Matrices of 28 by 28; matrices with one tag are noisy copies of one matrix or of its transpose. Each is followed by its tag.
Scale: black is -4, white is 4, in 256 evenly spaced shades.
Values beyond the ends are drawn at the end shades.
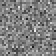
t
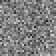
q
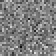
q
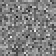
t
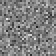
t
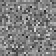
t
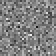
t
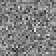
t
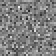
t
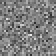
t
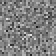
t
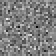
t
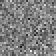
q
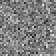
q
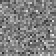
q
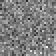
q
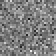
q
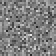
t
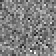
q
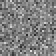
q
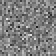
t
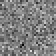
q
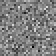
t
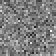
q
